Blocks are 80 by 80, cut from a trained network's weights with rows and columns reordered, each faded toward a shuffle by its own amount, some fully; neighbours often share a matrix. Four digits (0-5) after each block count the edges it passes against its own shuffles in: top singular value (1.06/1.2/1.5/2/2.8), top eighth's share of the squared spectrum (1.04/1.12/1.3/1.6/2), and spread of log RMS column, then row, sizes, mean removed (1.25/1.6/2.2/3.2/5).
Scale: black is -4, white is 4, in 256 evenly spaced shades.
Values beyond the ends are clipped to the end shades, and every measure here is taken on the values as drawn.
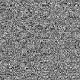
3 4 1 3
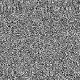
3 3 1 2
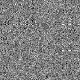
3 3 1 2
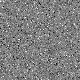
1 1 0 0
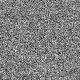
2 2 0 1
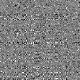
3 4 2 3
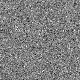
2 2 0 1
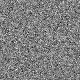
0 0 0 0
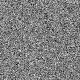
0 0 0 0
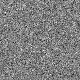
0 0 0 0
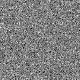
2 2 0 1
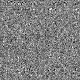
2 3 1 1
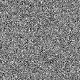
2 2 0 1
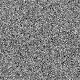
1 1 0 0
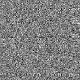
3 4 2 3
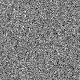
1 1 0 0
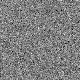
1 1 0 0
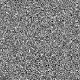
3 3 2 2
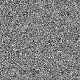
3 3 0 1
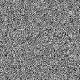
3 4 1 2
